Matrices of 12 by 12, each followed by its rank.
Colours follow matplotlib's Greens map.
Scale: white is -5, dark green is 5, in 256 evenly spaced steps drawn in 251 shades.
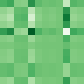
one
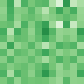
two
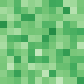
full rank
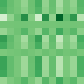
one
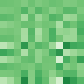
two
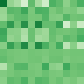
two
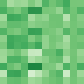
two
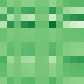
one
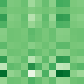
one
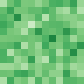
full rank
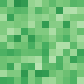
full rank
